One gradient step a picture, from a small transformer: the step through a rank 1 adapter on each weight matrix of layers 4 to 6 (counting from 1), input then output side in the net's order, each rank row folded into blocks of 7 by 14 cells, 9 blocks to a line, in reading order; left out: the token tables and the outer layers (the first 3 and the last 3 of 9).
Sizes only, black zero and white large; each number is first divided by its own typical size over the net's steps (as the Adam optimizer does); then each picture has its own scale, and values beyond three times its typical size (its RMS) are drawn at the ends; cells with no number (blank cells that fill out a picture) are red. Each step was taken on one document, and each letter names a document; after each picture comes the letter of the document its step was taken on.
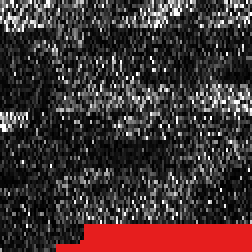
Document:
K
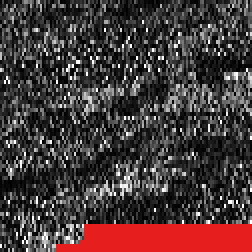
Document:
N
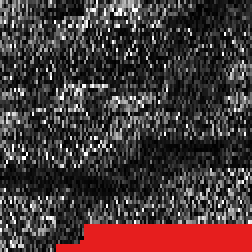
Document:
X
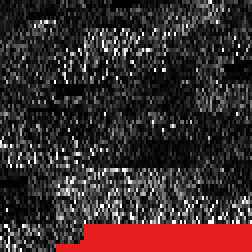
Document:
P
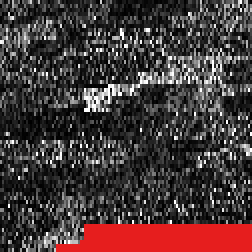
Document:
N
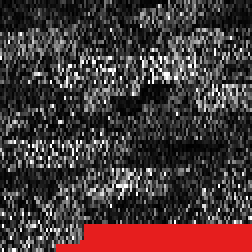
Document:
N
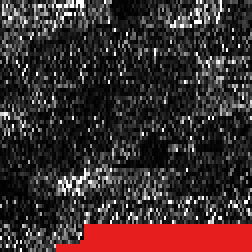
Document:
P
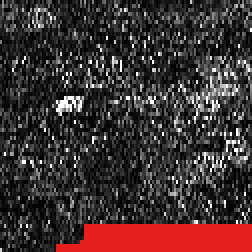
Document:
K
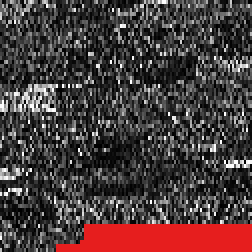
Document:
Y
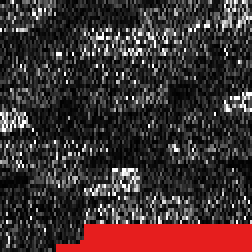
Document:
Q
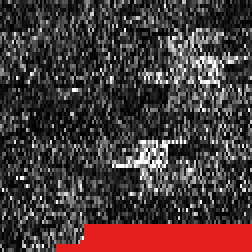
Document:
N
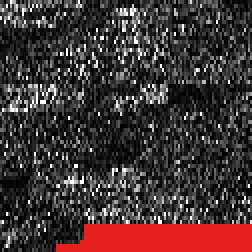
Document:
Q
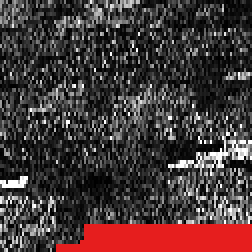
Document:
X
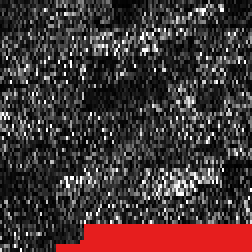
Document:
P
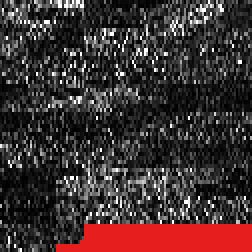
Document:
P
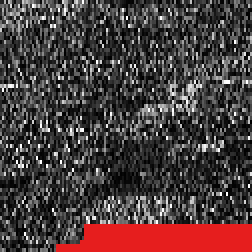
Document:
Y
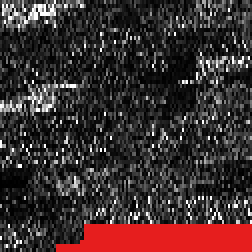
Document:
P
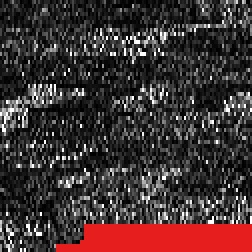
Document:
Q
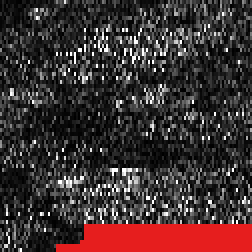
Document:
Q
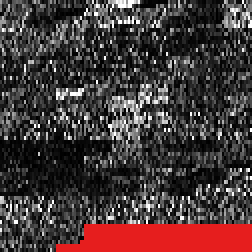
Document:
X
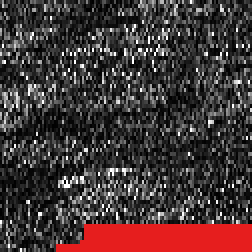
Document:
Q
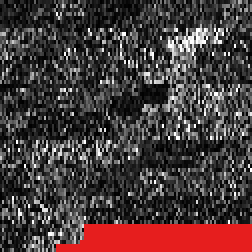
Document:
N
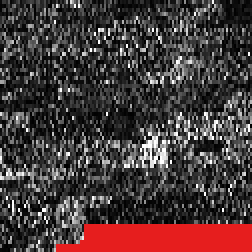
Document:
N
